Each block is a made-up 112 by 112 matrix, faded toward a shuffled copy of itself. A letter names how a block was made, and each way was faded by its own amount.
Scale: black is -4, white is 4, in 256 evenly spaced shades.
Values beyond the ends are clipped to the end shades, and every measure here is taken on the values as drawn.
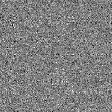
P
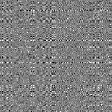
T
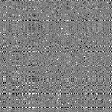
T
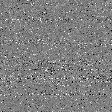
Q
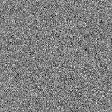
P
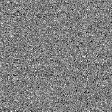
P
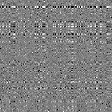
T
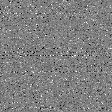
Q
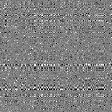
T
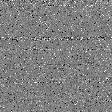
Q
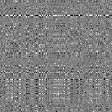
T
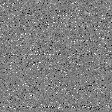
Q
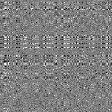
T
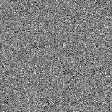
P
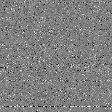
Q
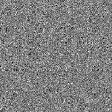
P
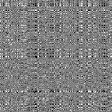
T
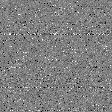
Q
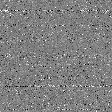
Q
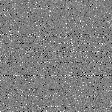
Q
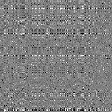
T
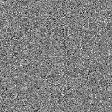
P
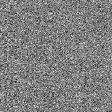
P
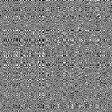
T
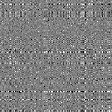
T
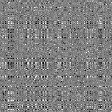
T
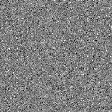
P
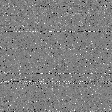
Q
